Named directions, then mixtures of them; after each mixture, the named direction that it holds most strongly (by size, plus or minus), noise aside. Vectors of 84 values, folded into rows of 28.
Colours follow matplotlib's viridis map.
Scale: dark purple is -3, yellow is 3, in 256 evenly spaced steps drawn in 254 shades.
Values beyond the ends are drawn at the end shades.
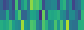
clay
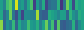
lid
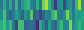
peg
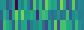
lid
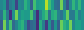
lid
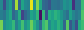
clay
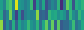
lid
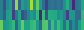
clay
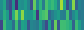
lid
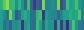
clay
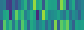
lid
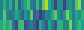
peg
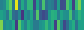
lid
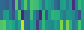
clay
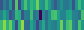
peg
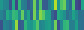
peg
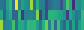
lid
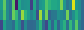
lid
